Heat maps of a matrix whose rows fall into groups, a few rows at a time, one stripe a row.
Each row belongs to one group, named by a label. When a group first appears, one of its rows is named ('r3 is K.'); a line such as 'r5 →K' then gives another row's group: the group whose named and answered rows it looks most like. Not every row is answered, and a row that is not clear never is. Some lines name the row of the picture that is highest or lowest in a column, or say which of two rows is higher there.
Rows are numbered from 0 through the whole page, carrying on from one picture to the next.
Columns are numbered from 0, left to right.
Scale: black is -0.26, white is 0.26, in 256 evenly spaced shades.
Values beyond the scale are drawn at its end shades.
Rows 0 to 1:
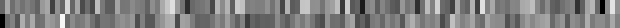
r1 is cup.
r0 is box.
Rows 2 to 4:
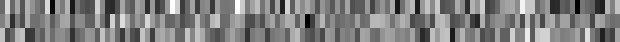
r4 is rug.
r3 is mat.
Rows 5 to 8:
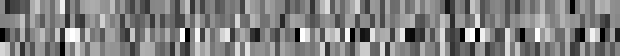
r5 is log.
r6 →rug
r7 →box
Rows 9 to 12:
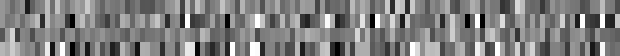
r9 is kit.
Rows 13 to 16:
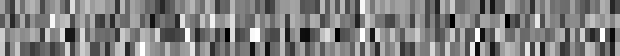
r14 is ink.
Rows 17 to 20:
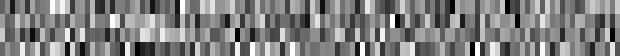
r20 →rug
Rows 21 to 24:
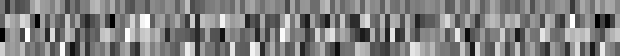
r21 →log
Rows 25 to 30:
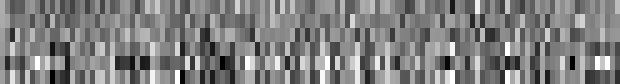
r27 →mat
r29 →log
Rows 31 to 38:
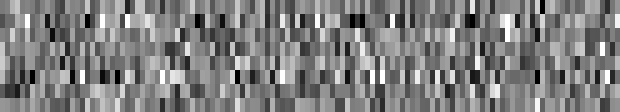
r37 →log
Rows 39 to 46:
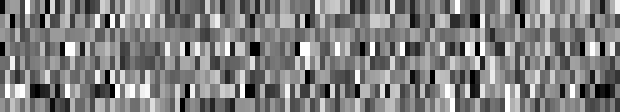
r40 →mat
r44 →mat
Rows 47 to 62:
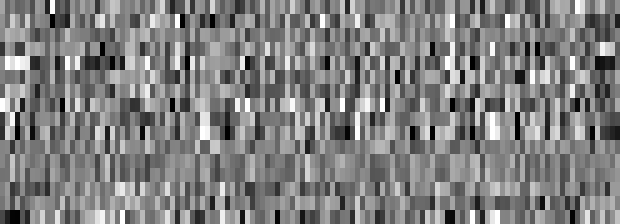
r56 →mat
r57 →mat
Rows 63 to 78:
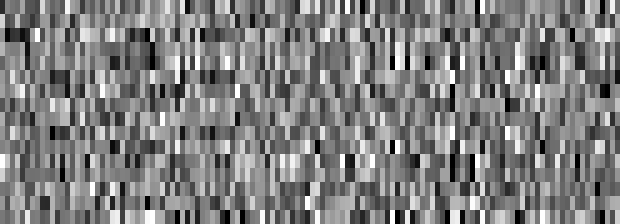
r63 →box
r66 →kit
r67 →kit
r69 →rug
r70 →ink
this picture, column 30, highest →78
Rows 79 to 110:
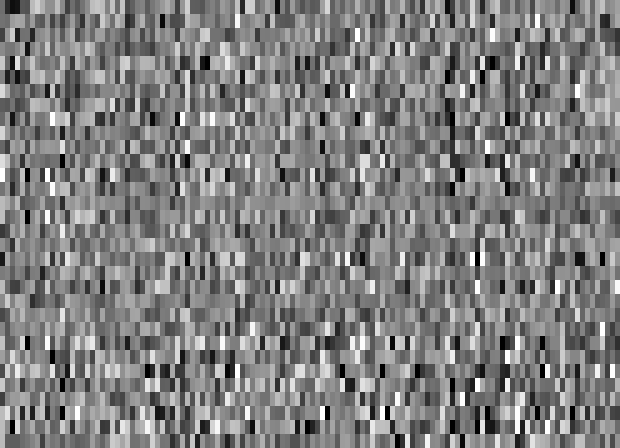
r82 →kit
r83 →mat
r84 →log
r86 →log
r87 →ink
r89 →cup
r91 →kit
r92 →ink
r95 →cup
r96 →mat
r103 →kit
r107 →kit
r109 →mat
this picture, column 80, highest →97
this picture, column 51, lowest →81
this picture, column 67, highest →97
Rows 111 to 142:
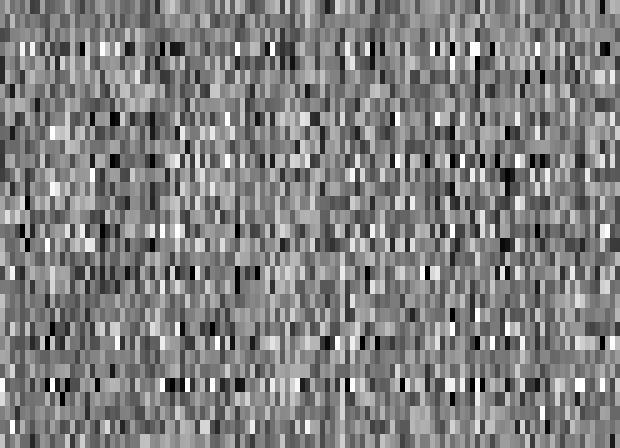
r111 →box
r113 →cup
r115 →cup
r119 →kit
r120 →ink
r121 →box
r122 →kit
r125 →kit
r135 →box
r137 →kit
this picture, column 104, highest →135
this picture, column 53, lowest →114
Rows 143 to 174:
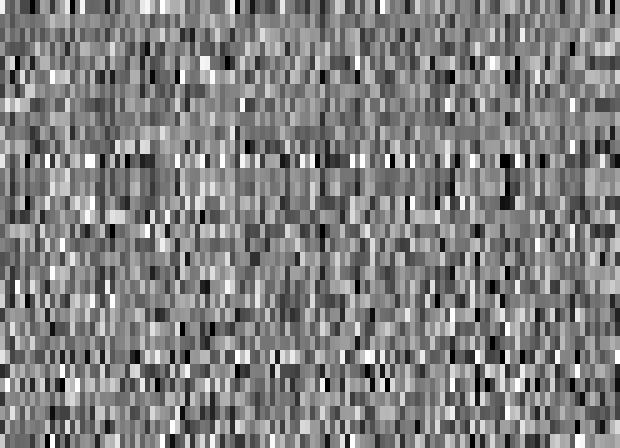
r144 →ink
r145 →box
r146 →log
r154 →kit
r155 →ink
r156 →ink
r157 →kit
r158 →log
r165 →cup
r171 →box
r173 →box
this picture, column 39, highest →157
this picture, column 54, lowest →169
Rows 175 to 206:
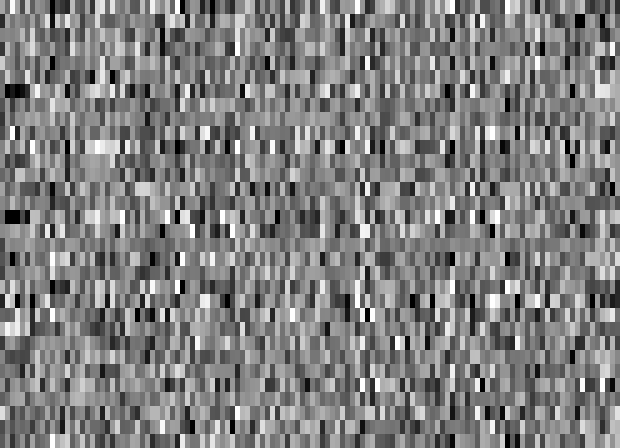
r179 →rug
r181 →log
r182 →ink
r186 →log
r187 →rug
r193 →ink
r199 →kit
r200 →log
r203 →kit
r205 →box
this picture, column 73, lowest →197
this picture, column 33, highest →190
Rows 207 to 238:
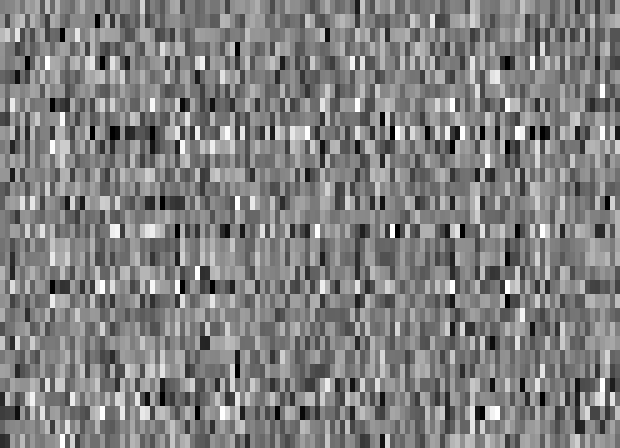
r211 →kit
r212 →log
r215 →cup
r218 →cup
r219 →mat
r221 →rug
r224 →ink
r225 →ink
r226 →mat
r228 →ink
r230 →kit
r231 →mat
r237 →box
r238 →cup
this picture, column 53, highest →216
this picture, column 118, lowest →214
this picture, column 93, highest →238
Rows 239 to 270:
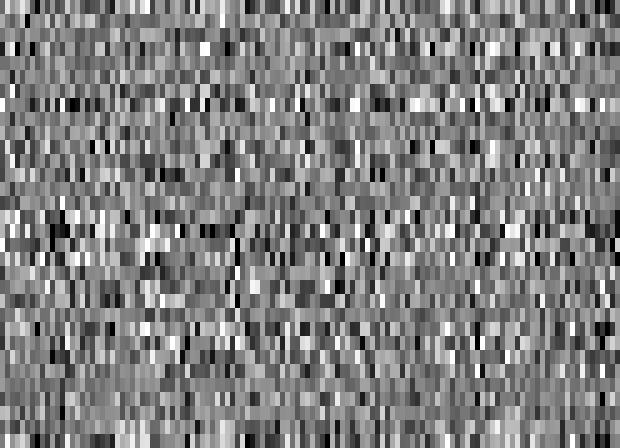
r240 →kit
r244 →mat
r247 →mat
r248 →kit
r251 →rug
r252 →mat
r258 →rug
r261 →rug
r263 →box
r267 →box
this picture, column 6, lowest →242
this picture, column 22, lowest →262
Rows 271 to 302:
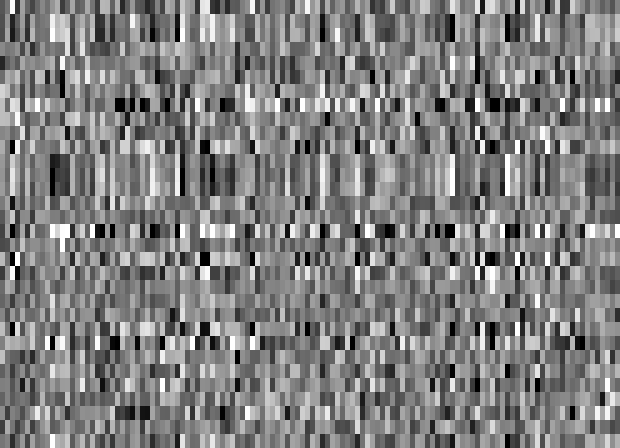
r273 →ink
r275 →cup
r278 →log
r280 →rug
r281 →mat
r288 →cup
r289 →mat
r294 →mat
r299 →box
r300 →log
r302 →ink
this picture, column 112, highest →278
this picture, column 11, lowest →282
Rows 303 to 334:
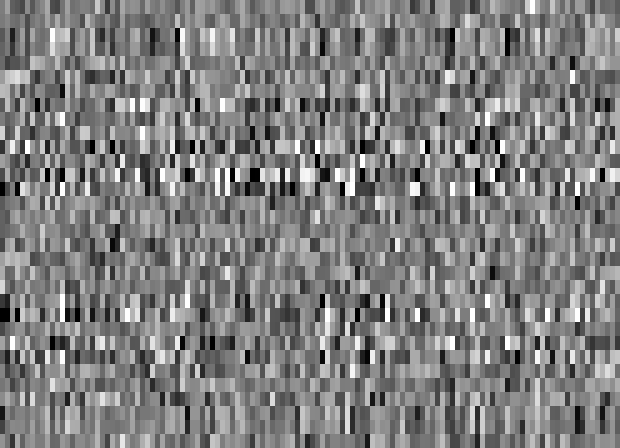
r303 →mat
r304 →kit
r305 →ink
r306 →ink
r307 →log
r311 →cup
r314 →kit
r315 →box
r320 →kit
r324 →cup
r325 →cup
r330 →ink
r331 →rug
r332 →box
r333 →box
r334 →mat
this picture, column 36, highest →305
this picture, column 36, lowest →327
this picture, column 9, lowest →315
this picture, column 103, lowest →328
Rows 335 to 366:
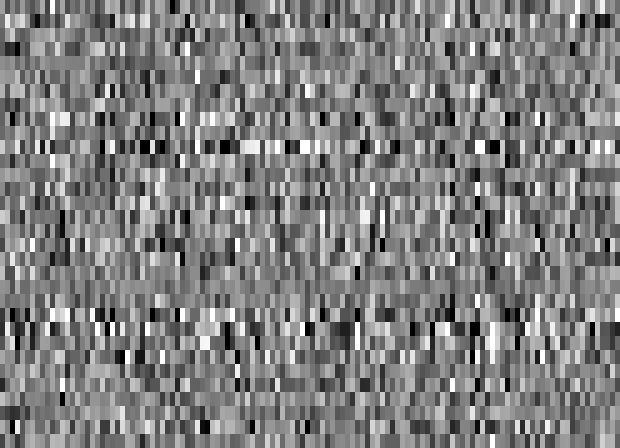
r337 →kit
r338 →log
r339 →kit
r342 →log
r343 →ink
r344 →rug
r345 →log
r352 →rug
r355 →mat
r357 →ink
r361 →rug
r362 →cup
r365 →mat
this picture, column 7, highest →345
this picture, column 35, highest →353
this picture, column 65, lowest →336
